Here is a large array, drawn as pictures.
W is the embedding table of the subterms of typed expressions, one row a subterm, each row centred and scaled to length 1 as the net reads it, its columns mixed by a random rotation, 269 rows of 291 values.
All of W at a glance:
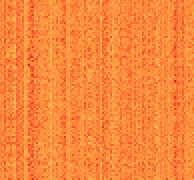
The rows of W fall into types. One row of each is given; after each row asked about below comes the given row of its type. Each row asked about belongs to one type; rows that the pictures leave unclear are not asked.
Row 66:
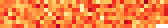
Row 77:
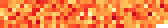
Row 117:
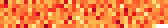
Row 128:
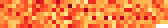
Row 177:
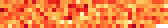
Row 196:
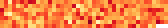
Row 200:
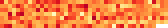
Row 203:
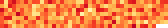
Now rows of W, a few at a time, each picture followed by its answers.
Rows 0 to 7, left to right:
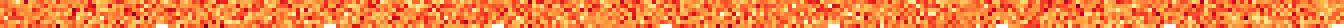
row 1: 177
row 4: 200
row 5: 77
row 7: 117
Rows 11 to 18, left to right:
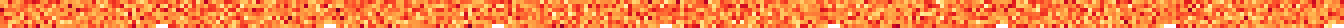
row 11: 177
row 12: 128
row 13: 177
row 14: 66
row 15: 177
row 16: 66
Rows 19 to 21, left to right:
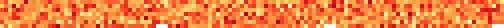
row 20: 77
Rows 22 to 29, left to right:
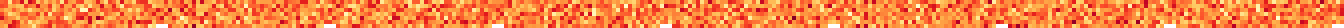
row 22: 196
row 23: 117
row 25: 77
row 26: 128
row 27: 117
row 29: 66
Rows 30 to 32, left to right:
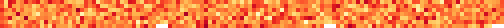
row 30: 203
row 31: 77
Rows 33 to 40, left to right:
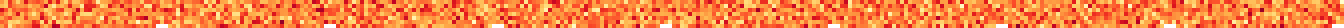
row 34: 66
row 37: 128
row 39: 117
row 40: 128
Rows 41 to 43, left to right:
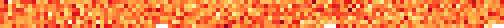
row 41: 196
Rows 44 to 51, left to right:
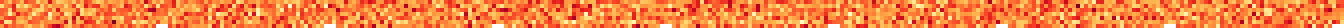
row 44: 66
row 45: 77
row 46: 177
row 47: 177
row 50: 128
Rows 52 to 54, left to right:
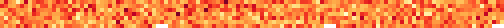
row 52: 117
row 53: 200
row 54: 77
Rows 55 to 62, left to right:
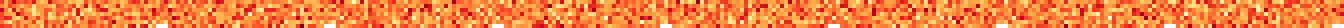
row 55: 203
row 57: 117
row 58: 66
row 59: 117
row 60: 128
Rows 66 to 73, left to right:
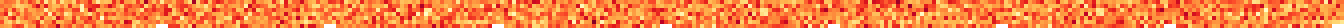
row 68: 77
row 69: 196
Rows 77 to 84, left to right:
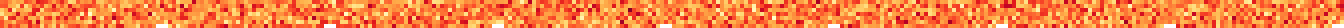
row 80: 117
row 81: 66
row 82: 77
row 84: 77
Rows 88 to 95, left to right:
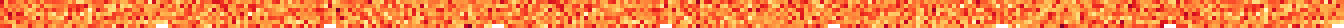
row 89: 200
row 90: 177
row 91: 200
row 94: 66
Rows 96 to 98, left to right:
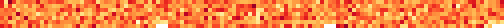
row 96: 203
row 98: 203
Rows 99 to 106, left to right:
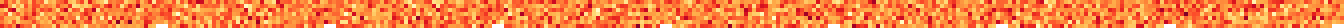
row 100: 196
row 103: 66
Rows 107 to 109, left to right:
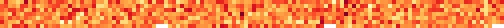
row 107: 177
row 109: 203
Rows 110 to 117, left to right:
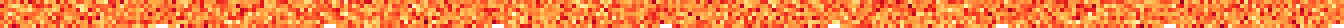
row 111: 177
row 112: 196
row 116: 177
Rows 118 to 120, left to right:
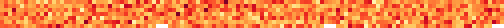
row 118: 66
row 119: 200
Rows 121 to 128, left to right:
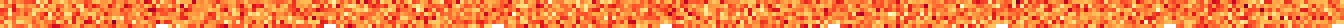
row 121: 66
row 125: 203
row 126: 200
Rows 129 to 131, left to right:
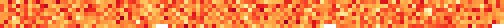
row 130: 117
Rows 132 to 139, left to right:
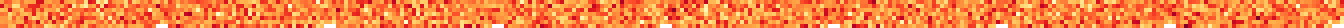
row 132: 128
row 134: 196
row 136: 203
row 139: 196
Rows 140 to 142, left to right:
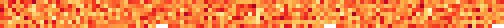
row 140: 203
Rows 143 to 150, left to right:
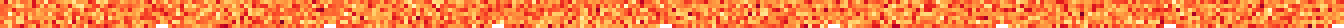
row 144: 66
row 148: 66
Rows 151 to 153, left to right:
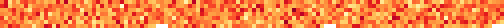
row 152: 117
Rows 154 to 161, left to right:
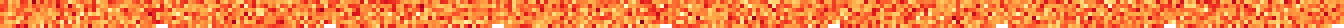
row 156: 200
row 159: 77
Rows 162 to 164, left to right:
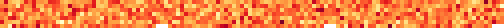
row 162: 177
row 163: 66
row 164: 177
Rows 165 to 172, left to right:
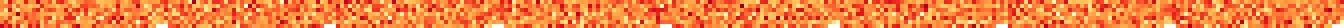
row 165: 77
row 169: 128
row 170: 200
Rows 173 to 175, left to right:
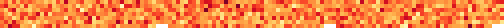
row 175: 177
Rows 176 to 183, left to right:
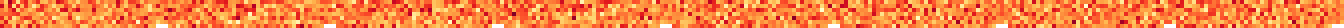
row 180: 128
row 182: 117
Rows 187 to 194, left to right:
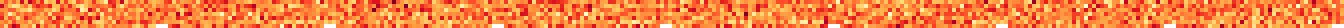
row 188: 200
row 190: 200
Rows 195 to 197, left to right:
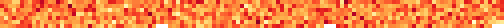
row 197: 203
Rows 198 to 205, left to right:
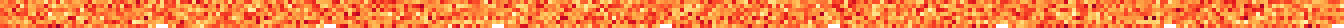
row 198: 66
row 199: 196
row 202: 77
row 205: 177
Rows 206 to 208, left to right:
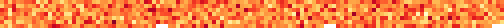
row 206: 66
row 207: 177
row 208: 77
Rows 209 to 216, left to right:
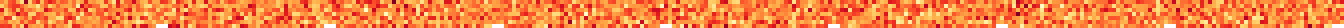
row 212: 200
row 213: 177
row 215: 203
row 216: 177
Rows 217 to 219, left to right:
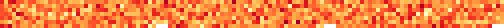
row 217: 203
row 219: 77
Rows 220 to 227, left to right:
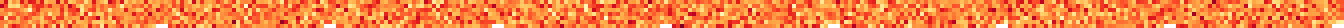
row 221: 117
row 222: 128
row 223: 66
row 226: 203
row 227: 128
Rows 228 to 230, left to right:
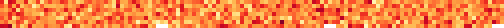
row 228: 203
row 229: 66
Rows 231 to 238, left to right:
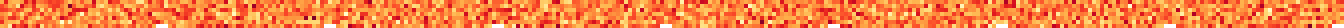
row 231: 177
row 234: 177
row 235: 196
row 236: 203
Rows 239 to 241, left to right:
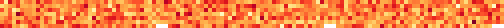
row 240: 200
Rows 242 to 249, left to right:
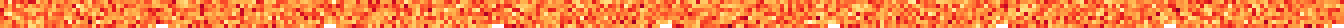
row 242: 196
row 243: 128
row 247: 77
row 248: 77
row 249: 196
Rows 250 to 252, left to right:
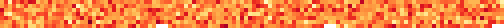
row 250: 196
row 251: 66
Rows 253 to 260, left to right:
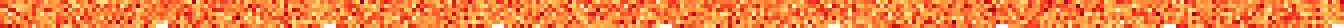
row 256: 117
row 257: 200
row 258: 66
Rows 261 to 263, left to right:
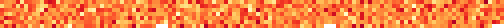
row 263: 117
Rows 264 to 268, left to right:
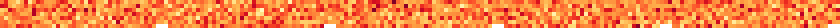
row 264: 128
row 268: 177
